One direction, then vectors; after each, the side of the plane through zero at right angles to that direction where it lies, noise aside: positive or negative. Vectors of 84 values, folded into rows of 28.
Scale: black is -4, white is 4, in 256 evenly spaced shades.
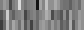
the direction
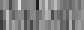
positive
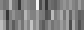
negative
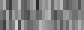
positive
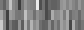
negative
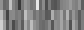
negative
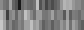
negative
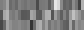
positive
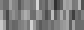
negative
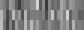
negative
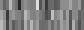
negative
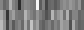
negative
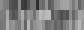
positive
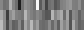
negative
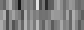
negative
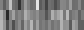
negative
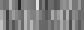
negative
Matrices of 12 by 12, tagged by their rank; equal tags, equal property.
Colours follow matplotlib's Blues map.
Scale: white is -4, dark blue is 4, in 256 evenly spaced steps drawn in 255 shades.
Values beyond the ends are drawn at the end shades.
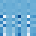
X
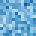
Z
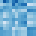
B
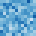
Z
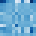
B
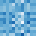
B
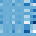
X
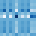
X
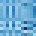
B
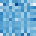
B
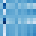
X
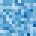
Z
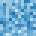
Z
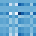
X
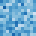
Z
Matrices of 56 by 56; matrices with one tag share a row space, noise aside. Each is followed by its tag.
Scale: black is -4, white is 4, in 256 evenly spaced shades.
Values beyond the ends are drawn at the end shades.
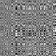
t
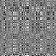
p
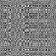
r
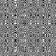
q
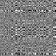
t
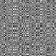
p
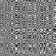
t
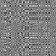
r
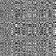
t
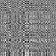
r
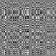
p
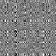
q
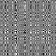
q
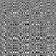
p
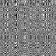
q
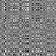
p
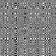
q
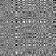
t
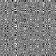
q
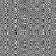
q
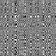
q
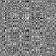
p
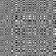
t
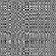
r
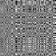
t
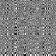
q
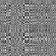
r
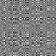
p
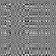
r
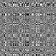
p
